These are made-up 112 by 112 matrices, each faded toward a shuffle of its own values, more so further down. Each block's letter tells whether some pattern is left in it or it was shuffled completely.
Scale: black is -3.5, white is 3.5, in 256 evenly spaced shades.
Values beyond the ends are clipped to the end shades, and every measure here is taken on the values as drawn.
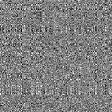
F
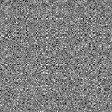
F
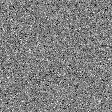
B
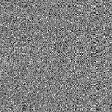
F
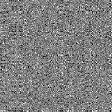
F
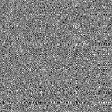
F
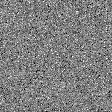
B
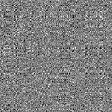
F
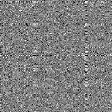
F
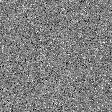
B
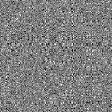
F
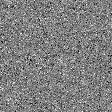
B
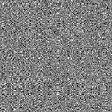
F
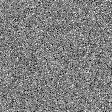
B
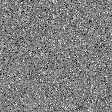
B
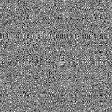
F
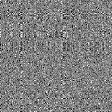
F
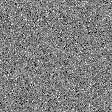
B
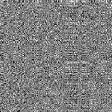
F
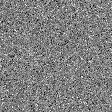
B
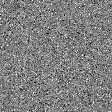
B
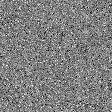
B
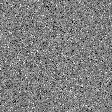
B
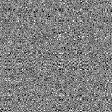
F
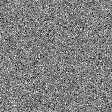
B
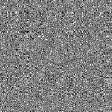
F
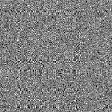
F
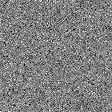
B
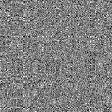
F
